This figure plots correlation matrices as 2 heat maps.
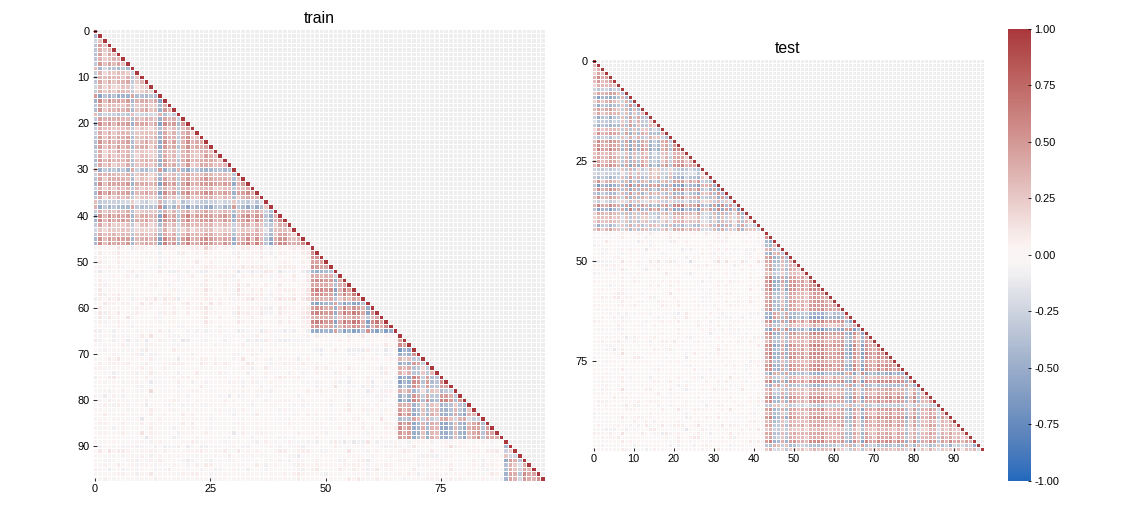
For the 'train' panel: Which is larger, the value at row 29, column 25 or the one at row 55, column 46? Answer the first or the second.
the first
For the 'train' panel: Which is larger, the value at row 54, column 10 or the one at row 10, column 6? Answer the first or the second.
the second
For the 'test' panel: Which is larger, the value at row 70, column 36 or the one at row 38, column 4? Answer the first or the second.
the second
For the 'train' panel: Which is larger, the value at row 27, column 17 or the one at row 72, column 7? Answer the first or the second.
the first
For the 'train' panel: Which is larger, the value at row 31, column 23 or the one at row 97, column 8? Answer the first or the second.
the first
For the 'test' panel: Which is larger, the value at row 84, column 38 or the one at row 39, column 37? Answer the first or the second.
the first
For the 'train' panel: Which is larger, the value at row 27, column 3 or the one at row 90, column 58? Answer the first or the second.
the first
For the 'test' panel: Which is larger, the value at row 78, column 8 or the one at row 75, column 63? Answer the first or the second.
the first
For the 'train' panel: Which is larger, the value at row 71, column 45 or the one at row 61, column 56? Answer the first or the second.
the second
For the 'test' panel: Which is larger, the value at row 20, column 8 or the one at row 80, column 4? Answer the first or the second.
the first
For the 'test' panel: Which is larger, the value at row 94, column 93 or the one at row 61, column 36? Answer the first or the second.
the first
